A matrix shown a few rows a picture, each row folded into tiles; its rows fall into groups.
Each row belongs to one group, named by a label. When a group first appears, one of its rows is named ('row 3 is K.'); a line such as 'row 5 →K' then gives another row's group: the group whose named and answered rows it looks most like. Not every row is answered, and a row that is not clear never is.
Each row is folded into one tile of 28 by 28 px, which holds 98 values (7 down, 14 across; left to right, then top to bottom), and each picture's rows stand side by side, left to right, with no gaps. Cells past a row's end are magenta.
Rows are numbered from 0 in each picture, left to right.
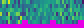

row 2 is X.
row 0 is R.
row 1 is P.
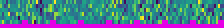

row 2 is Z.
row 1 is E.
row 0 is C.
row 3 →P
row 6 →P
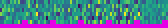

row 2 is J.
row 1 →C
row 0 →Z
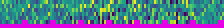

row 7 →P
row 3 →E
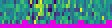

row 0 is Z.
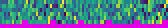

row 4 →P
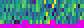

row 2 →P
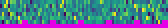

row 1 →P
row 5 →Z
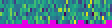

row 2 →Z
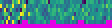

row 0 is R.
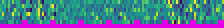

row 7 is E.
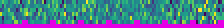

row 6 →P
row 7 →Z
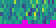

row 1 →P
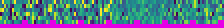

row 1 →E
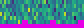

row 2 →C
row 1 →X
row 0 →E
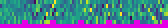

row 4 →C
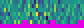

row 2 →P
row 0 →Z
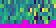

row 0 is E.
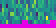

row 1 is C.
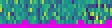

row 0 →X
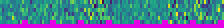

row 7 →E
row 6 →C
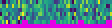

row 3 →J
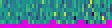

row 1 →J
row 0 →C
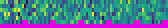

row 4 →P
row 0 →X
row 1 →P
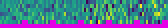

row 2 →C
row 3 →P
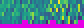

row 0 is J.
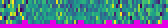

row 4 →C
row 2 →E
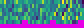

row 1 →J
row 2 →X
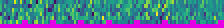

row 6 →R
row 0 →J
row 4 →P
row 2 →Z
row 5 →P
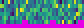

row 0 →E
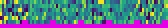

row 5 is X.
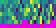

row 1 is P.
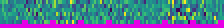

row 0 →X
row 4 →J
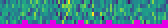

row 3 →C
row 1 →P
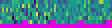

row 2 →P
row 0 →Z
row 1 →C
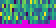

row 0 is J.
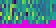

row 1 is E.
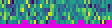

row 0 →E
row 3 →E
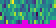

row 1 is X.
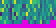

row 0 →J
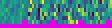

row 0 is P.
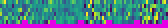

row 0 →R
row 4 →J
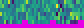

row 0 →E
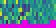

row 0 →R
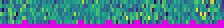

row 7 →X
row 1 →X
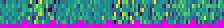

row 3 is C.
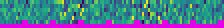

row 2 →X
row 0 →X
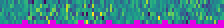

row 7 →E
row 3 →C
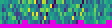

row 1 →X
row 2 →X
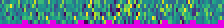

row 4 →P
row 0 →Z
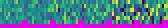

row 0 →X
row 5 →P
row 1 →E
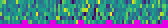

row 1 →C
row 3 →J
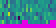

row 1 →Z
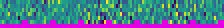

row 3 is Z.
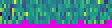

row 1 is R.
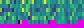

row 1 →R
